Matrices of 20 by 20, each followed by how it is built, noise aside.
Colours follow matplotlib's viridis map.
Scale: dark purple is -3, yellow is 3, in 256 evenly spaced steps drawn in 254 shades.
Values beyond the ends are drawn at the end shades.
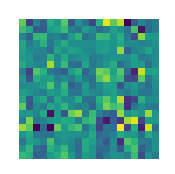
low rank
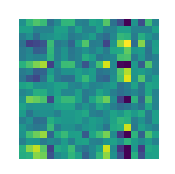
low rank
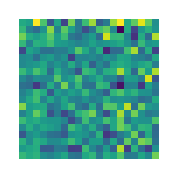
low rank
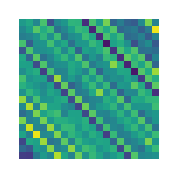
Toeplitz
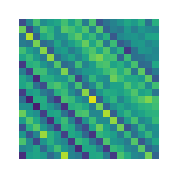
Toeplitz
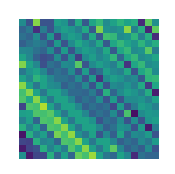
Toeplitz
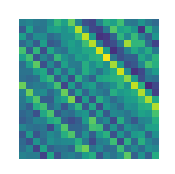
Toeplitz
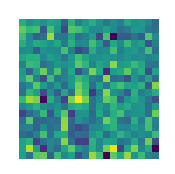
low rank
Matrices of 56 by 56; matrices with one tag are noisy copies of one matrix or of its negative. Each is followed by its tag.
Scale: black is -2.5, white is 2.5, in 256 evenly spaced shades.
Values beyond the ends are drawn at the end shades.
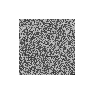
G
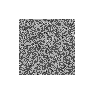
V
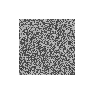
G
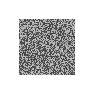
G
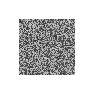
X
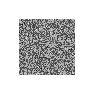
X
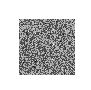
G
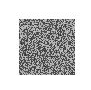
G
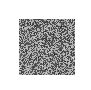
V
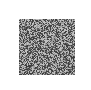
V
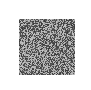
G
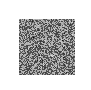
V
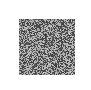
V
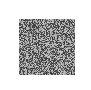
X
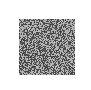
G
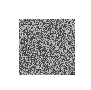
G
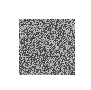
G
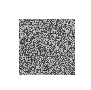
G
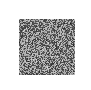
G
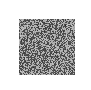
G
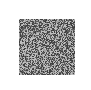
G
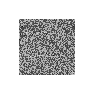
G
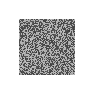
G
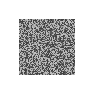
X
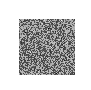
G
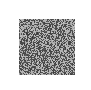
G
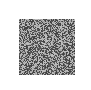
V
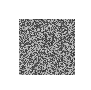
V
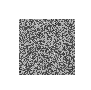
V
